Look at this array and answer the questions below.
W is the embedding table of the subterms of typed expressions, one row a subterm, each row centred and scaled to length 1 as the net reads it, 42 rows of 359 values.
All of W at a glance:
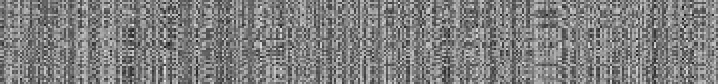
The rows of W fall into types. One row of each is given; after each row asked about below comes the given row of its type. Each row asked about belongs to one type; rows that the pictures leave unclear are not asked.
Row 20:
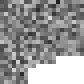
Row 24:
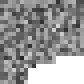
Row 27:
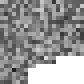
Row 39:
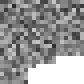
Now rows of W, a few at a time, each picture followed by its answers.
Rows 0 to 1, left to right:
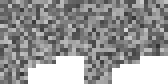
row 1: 39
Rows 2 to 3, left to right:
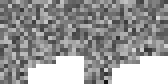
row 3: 27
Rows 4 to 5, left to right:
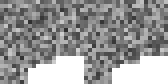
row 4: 39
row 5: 39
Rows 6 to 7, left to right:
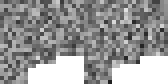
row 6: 39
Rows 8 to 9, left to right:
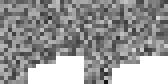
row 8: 39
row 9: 27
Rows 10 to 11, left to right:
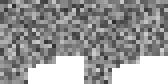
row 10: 39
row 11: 39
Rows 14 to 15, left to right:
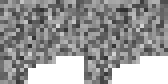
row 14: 24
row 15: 24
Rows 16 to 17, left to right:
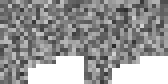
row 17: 24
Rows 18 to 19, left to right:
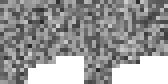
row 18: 24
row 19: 27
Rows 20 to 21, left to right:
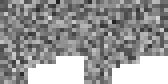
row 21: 24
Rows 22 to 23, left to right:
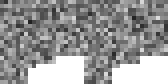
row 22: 24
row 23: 27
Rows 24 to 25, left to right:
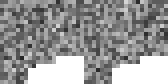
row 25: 27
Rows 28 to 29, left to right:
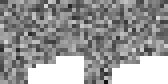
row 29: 27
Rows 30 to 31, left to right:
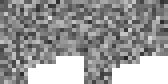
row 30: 20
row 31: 24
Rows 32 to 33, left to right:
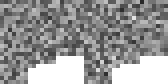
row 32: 39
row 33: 20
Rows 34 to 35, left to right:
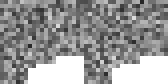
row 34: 24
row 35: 20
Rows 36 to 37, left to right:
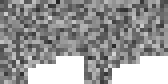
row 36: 20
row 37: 24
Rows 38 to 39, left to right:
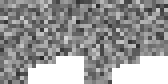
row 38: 24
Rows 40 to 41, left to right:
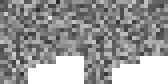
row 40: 20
